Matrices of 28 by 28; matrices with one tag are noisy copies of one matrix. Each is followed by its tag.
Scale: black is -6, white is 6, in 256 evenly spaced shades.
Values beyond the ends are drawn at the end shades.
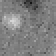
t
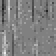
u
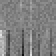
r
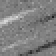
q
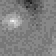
t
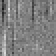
u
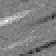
q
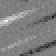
q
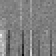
r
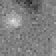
t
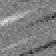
q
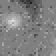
t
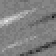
q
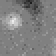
t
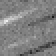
q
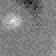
t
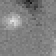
t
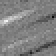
q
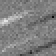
q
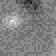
t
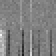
r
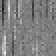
u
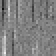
u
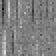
u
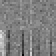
r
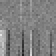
r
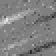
q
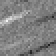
q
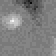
t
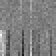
r
